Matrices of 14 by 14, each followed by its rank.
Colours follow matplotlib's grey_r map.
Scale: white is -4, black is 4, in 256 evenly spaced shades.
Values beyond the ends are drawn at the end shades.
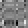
two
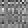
two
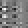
two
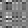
one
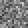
full rank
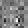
two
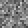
full rank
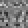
three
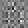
two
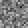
full rank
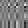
one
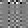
one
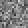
full rank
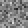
full rank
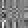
two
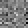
three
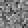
full rank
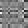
two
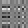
one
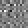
three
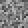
full rank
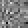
three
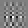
one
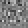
three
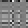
one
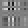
one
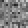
three
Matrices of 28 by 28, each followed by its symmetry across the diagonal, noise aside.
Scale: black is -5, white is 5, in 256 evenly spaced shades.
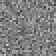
antisymmetric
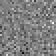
antisymmetric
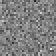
neither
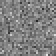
neither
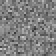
neither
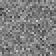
neither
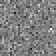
neither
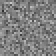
antisymmetric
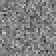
neither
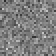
neither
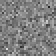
antisymmetric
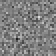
antisymmetric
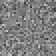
antisymmetric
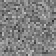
neither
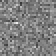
neither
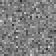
antisymmetric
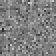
antisymmetric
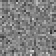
antisymmetric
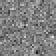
antisymmetric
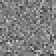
antisymmetric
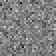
neither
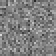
antisymmetric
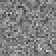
neither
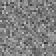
antisymmetric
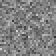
neither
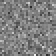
neither
